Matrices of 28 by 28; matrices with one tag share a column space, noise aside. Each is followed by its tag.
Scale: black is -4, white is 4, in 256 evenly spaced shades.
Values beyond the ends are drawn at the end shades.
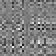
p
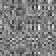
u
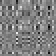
u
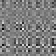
p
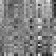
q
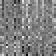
q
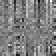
q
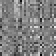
q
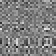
p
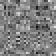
u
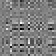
p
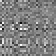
p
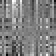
q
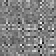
p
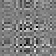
p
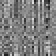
q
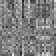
q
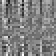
q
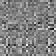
p
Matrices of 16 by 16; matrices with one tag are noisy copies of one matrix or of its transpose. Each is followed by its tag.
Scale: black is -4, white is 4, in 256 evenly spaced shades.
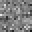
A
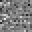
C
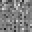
C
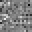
C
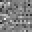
C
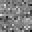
A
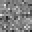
A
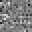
C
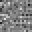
C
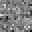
A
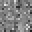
A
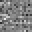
C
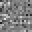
C
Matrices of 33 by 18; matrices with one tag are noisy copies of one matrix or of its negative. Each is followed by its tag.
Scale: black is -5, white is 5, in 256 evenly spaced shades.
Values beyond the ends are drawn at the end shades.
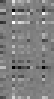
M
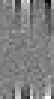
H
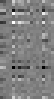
M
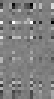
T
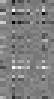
M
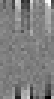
H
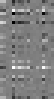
M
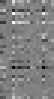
M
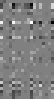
T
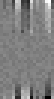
H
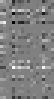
M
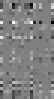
T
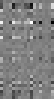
T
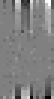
H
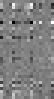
T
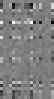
T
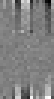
H
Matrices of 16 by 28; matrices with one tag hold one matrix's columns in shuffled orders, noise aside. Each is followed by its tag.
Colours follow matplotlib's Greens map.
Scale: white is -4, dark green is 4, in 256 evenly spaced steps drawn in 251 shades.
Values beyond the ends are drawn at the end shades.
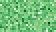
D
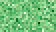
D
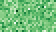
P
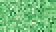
P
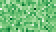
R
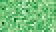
D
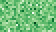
D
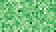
P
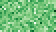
P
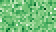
R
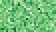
R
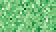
R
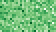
P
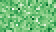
R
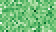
P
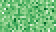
D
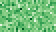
R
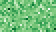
R
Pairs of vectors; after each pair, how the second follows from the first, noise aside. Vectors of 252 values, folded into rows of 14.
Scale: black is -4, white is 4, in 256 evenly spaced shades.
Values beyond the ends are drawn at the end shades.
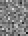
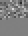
partly zeroed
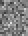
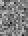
negated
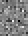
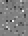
partly zeroed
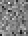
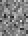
wrapped around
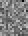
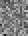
reversed
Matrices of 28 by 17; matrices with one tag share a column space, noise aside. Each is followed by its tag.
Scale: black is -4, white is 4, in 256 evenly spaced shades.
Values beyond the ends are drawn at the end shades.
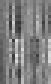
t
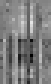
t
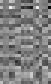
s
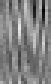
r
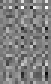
s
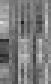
t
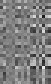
s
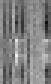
t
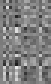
s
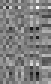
s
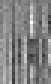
t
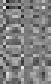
s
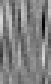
r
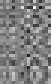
s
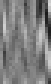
r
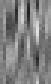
r
